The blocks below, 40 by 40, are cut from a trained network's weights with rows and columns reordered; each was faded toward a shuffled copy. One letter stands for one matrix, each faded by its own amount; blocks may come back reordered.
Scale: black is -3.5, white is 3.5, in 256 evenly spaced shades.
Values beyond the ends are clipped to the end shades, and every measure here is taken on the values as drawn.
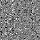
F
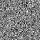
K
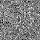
K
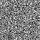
K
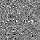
F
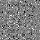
F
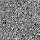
K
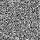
K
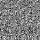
K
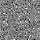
F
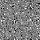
F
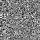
K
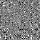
F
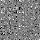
F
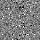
F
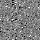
F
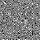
F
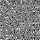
F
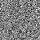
K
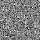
K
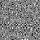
K
